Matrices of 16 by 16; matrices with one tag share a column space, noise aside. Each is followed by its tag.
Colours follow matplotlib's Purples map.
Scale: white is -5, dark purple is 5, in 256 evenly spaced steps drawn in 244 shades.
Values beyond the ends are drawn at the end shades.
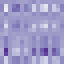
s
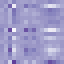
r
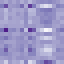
r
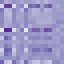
r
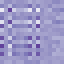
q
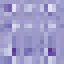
s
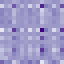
r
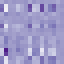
s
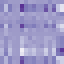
s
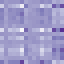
r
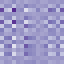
q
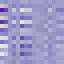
q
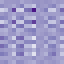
q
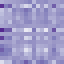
r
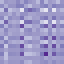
q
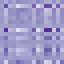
r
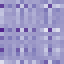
r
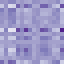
r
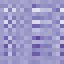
q
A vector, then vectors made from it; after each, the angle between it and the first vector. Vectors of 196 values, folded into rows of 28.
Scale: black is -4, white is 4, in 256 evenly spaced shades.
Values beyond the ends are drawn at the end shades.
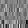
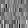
nearly opposite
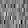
orthogonal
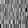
partly aligned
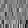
nearly parallel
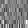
nearly opposite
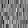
partly aligned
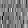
orthogonal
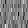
orthogonal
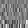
nearly opposite
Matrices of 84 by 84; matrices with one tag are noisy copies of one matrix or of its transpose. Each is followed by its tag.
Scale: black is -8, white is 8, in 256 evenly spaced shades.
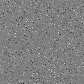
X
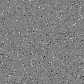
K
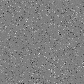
X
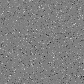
K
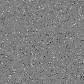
K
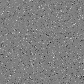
K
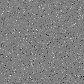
K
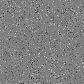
X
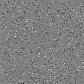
X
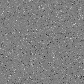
K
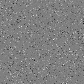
X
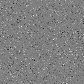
X
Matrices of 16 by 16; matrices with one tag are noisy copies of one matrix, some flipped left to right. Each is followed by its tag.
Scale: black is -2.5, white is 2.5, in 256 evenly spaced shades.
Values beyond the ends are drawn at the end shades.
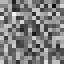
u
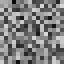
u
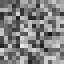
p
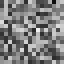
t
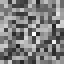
t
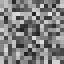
u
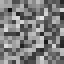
p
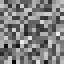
u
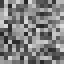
t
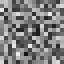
u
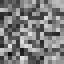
p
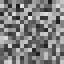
u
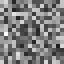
u
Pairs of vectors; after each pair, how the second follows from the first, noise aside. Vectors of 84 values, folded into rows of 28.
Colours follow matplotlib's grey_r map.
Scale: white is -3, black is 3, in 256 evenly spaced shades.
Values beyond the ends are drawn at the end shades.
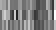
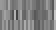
shrunk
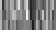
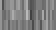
shrunk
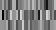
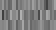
shrunk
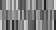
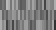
shrunk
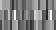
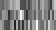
shuffled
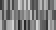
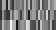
shuffled
